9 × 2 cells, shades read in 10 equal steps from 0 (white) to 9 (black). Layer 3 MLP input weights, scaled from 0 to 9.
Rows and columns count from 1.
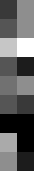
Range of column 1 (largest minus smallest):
7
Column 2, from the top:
4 4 0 8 4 7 9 9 8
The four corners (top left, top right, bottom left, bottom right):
7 4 4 8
